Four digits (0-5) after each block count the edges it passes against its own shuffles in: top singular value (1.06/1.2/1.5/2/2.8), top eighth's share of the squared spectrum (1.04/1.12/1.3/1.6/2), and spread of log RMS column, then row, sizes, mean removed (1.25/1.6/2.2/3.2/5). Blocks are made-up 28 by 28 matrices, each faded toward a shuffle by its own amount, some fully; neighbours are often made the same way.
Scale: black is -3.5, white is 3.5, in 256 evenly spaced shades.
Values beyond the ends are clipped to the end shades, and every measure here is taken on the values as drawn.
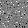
1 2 0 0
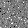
0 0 0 0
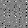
3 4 2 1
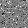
0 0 0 0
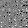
2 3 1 1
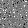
0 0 0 0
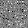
2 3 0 1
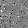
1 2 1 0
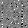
3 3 2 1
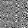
3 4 3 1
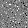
0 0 0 0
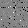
2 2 0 0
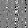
3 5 3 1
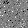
1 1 0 0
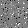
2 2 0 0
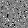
1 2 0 0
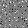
1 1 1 1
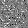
1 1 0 0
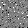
2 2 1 0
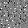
2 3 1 0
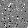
1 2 1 0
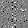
3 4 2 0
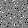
0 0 0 0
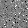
2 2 0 0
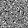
1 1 0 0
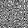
3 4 1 1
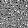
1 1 0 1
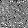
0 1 0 0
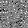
2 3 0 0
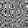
4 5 3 1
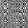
4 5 3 2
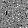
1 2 0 0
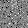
0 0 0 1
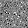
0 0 0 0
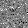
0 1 0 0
